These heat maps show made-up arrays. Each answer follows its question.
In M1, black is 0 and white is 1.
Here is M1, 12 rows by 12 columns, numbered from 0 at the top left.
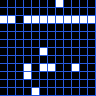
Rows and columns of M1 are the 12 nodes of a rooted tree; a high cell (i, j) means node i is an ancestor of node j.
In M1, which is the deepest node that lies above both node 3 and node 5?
8
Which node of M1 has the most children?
2
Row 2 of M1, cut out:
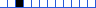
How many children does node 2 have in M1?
5
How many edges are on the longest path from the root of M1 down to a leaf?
3
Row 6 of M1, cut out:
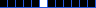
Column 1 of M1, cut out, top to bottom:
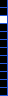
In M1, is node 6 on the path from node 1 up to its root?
no
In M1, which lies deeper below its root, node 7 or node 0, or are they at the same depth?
node 7
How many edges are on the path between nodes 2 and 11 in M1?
1
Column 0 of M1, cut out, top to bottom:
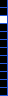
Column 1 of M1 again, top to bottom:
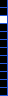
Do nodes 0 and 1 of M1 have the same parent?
yes
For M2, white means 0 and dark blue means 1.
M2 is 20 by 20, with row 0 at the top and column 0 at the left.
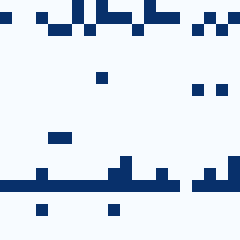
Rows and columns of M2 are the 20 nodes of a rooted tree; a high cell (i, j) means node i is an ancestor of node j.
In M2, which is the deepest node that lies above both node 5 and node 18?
2
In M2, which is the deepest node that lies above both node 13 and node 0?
1
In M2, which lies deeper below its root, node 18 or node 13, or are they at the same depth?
the same depth
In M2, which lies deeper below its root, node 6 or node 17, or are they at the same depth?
the same depth
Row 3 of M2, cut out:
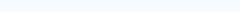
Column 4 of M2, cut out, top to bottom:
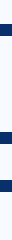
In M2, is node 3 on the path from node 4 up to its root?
no
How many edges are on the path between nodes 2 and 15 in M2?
1
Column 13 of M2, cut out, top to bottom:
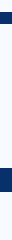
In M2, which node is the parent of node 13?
14
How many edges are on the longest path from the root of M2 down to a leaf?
4
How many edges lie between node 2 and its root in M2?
1
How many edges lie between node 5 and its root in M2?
3
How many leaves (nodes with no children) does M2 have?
10
